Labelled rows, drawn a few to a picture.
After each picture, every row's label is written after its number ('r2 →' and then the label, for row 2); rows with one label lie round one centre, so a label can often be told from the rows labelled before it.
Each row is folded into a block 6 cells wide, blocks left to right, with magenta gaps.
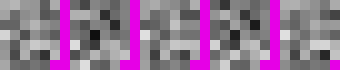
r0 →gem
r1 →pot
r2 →gem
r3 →pot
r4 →gem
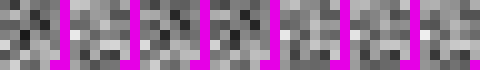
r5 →pot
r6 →gem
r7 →pot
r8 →pot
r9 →gem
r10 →gem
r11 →gem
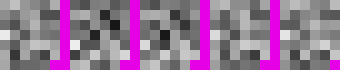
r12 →gem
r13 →pot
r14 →pot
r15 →gem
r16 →gem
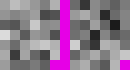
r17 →gem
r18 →pot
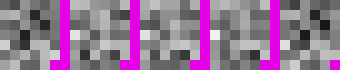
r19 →pot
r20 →gem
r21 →gem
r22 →gem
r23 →pot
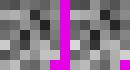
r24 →pot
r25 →pot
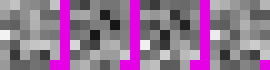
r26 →gem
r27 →pot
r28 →pot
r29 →gem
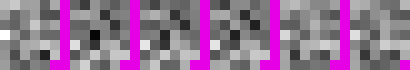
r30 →gem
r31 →pot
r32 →pot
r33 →pot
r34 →gem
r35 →gem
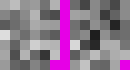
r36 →gem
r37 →pot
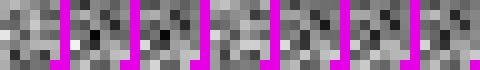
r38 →gem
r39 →pot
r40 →pot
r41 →gem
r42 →pot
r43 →pot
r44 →pot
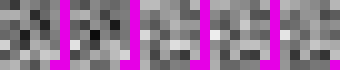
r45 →pot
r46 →pot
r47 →gem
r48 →gem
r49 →gem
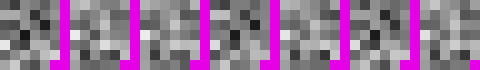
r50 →pot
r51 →gem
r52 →gem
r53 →pot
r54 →gem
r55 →pot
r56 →gem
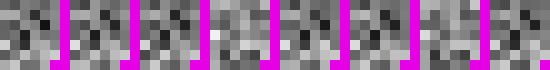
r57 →pot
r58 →pot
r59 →pot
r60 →gem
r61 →pot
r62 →pot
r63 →gem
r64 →pot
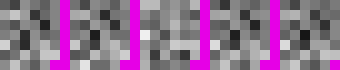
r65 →pot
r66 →pot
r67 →gem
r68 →pot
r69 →pot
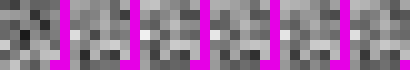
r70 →pot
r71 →gem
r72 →gem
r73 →gem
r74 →gem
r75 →gem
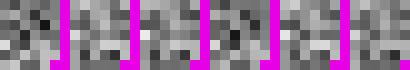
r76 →pot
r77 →gem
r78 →gem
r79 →pot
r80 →gem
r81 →gem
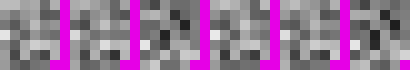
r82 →gem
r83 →gem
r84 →pot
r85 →gem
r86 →gem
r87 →pot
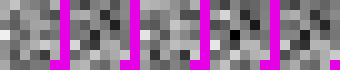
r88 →gem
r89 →pot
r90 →gem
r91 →pot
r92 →pot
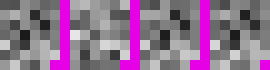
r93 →pot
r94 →gem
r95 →pot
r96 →pot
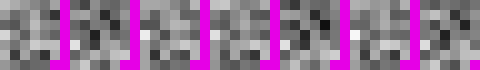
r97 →gem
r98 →pot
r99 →gem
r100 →gem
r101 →pot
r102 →gem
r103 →pot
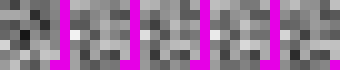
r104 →pot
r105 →gem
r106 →gem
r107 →gem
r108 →gem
